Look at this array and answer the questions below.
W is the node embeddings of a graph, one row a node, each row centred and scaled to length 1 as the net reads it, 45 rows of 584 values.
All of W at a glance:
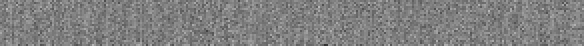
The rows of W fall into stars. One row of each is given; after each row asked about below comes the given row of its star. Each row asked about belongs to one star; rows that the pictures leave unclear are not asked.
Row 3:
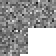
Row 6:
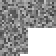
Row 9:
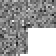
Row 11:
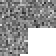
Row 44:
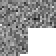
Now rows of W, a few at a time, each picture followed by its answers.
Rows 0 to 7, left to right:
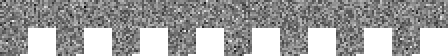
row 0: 9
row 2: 6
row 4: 44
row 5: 11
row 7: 11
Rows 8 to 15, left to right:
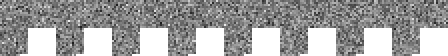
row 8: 9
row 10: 11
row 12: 11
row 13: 44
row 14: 3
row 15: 11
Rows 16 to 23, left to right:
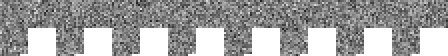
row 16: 3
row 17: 11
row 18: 44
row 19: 3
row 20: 3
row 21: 11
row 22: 3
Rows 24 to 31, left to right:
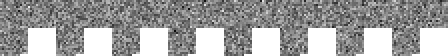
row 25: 11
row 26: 44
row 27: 3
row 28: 3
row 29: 6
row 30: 44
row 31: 44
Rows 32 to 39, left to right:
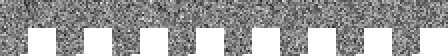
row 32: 44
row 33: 9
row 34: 3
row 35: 44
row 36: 3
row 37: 11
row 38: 3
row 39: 44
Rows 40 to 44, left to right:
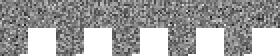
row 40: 9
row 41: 9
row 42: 6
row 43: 11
